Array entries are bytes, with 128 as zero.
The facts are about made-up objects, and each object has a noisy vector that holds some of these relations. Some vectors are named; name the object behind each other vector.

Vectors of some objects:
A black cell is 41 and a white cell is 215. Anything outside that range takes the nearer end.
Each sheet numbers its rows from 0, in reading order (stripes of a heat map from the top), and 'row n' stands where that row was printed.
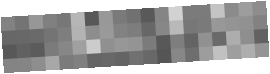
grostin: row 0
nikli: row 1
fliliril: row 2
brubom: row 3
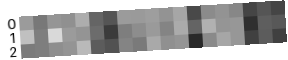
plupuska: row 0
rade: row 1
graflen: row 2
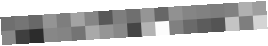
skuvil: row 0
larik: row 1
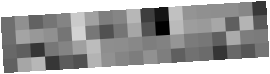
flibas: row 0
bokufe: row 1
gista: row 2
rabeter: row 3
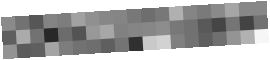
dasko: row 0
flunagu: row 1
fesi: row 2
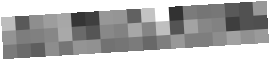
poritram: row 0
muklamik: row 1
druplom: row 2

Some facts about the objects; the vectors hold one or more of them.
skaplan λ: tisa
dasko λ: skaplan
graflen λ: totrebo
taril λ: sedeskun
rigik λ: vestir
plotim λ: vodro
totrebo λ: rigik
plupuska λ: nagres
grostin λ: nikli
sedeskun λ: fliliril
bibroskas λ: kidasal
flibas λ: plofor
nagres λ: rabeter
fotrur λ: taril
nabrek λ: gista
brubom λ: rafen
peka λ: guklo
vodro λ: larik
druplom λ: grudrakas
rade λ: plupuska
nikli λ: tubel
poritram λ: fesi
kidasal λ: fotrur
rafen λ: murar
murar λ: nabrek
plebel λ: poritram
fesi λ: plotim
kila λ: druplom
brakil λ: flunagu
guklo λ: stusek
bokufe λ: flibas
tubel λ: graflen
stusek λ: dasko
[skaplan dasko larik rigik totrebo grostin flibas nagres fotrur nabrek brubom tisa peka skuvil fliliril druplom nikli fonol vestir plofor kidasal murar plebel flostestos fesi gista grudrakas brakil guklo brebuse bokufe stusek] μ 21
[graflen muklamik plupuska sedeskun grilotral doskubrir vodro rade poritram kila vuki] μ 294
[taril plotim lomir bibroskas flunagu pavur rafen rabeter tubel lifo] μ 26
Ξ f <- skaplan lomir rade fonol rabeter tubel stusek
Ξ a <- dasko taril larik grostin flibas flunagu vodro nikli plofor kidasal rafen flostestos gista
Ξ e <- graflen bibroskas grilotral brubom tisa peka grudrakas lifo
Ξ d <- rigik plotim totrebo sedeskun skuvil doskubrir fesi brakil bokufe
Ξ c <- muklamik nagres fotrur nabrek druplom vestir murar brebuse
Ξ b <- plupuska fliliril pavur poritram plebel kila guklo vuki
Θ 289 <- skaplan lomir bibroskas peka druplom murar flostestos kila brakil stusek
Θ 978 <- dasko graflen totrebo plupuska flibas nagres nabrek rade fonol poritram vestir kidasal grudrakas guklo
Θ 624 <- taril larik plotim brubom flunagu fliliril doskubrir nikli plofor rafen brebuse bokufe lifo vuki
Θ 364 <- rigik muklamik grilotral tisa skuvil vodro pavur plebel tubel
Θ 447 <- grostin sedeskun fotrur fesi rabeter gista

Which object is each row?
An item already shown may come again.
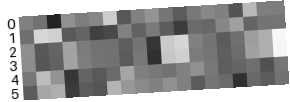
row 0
vestir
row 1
bibroskas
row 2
fesi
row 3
fesi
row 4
rafen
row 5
rabeter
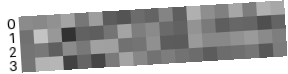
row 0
brakil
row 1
taril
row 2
fotrur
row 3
pavur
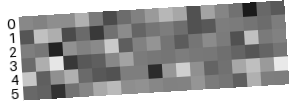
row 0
doskubrir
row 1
lifo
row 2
vestir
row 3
tubel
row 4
plebel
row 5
gista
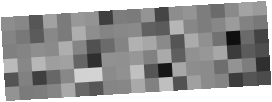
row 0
rigik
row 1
kidasal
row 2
sedeskun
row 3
kila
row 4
plofor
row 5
muklamik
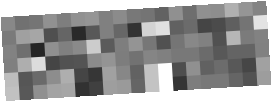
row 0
guklo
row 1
plotim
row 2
vestir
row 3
lomir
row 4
vodro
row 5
poritram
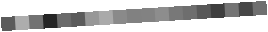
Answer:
flunagu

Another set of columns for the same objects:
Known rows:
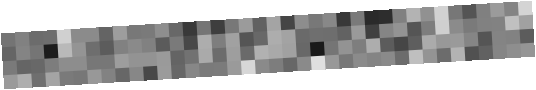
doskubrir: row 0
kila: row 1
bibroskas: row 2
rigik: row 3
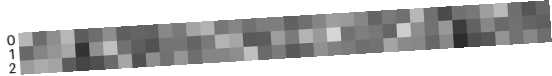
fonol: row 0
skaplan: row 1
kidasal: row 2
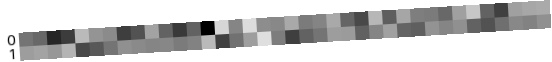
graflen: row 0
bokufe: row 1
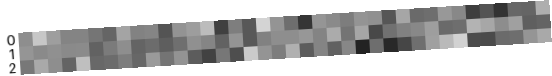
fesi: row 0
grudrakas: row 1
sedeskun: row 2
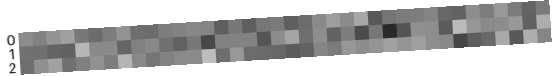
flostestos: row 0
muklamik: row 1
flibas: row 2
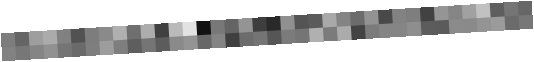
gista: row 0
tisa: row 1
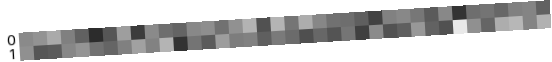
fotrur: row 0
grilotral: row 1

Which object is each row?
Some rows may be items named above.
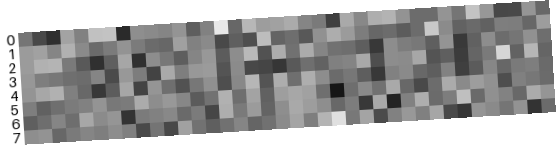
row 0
tubel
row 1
skuvil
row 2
fotrur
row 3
fliliril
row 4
fotrur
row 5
bibroskas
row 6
rade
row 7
vestir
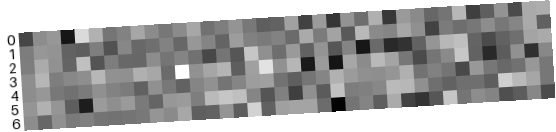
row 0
vodro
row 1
plebel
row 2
sedeskun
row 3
plotim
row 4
nikli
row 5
guklo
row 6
taril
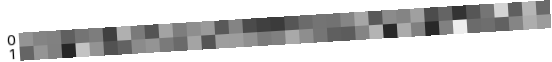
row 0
fliliril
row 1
poritram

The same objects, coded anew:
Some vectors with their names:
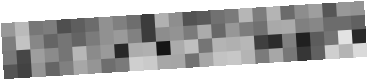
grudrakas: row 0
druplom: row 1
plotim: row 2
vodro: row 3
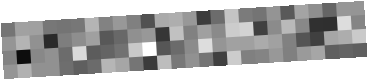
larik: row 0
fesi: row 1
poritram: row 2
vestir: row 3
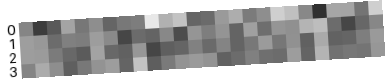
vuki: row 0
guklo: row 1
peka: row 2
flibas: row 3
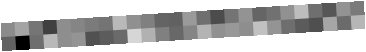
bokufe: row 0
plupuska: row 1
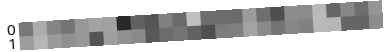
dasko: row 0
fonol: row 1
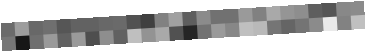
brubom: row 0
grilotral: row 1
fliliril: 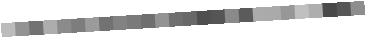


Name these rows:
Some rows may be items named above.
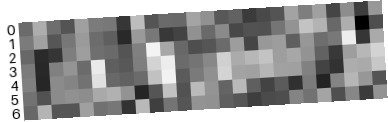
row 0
kidasal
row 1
fotrur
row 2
sedeskun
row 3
poritram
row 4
poritram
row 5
rafen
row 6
kidasal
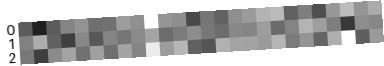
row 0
doskubrir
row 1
brakil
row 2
muklamik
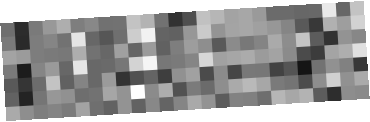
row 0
rade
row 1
poritram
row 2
plebel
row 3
poritram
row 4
bibroskas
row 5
doskubrir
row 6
plebel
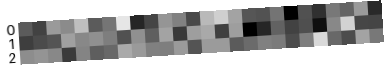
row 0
tubel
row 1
taril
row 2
rigik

